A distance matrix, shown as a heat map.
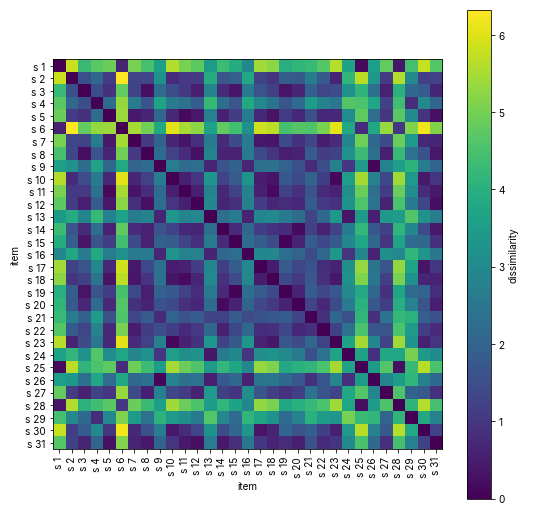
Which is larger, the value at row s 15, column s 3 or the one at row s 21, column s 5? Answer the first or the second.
the second
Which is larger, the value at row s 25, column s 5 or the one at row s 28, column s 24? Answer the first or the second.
the first
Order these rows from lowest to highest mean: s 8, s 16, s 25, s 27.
s 8, s 27, s 16, s 25
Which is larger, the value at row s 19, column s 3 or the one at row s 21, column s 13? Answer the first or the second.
the second
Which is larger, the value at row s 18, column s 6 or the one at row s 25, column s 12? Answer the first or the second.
the first
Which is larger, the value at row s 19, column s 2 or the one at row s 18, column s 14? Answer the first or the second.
the first
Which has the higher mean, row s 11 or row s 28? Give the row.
s 28
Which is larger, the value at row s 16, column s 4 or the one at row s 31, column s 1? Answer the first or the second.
the second
